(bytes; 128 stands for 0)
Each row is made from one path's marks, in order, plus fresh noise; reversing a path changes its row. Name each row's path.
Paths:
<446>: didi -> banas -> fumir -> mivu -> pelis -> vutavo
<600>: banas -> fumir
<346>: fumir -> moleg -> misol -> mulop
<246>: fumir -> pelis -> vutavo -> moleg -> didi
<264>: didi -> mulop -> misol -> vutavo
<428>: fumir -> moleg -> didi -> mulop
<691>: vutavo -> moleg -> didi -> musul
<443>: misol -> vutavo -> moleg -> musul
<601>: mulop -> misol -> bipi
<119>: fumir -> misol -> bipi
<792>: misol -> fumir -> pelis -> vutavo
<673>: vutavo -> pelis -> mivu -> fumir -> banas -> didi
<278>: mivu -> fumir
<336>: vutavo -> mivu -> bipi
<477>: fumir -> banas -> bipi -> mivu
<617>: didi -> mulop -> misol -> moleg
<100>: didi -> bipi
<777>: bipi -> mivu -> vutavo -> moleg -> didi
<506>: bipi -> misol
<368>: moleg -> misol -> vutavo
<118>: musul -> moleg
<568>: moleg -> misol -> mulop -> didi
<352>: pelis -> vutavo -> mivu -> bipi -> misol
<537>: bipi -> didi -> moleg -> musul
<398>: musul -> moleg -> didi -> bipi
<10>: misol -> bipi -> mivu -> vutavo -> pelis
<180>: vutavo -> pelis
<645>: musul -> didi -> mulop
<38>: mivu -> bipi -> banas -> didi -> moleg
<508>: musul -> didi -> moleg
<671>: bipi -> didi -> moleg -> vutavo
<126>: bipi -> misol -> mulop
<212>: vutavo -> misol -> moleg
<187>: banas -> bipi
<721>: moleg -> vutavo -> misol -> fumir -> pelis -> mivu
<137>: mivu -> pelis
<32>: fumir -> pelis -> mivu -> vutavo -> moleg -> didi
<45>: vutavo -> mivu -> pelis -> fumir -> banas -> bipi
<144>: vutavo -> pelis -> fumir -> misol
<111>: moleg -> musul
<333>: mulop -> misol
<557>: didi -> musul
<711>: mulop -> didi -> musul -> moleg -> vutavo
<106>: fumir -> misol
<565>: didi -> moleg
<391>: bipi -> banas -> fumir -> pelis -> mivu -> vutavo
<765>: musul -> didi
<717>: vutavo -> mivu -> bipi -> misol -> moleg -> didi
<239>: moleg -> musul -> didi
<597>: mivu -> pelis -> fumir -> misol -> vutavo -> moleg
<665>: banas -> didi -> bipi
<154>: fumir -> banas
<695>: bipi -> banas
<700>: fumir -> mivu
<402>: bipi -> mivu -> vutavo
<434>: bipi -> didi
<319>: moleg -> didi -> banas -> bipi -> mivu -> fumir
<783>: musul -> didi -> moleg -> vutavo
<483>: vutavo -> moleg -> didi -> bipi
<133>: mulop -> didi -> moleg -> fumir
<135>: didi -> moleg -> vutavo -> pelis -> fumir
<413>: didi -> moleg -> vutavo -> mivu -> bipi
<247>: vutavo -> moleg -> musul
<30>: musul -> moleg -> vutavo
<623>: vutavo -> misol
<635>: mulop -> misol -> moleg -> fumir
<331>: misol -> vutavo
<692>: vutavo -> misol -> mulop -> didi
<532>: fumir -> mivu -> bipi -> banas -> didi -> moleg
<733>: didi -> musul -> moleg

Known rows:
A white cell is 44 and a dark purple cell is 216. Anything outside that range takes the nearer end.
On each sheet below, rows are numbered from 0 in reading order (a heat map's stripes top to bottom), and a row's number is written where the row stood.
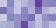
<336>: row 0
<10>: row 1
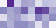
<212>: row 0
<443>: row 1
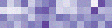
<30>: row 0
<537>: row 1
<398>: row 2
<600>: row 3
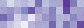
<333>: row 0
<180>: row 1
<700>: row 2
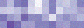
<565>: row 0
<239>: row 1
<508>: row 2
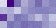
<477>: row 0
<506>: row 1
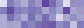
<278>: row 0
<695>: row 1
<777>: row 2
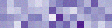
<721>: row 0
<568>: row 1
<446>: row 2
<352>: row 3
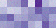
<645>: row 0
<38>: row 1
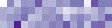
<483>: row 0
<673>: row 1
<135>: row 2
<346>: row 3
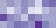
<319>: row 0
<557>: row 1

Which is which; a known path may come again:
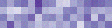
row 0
<135>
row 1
<10>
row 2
<711>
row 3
<391>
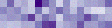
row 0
<352>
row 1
<154>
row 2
<336>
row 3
<765>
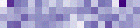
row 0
<346>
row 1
<532>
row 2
<333>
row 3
<402>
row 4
<119>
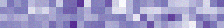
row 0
<126>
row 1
<783>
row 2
<434>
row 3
<671>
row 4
<239>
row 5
<413>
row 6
<601>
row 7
<565>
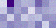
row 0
<106>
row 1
<32>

